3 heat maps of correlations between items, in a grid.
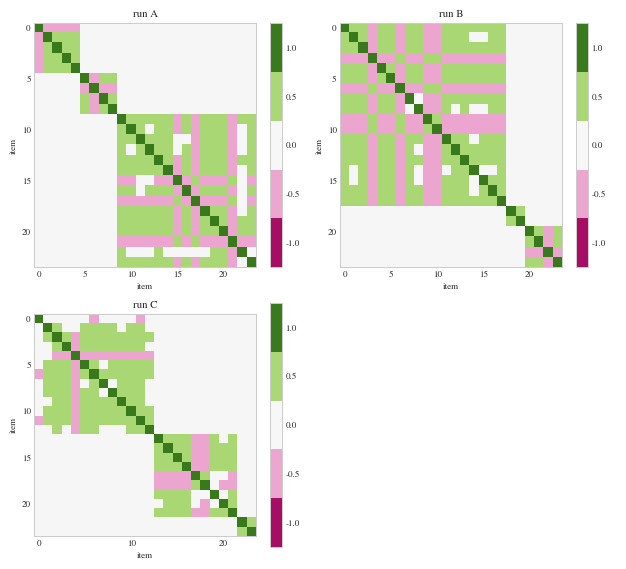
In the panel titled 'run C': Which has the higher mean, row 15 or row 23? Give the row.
15
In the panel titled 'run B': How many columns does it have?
24
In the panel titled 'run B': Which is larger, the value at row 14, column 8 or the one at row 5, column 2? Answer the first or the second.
the second
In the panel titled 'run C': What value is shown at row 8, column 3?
0.5
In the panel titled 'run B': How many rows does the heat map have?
24
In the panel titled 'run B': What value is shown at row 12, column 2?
0.5
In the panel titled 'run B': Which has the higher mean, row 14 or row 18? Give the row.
14
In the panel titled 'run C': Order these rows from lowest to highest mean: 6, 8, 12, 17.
17, 12, 8, 6
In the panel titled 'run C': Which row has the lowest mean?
4
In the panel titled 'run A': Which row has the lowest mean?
21
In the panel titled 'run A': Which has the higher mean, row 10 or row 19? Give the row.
19
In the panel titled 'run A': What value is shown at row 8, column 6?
-0.5
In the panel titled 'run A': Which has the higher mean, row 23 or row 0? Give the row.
23
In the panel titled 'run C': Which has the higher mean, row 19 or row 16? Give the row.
19
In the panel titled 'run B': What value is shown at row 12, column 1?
0.5
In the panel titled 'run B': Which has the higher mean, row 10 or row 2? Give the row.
2
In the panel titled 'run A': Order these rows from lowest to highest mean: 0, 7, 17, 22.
17, 0, 7, 22
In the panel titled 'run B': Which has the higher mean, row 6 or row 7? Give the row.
7
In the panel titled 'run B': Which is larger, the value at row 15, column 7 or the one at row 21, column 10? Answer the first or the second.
the first
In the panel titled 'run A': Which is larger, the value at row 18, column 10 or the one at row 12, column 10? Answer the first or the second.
the first
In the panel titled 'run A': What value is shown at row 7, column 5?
0.5
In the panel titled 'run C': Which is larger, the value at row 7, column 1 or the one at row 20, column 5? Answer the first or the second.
the first
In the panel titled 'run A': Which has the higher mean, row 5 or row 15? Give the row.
5
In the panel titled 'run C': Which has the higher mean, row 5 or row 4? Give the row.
5
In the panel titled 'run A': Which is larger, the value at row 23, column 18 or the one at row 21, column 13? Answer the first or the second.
the first
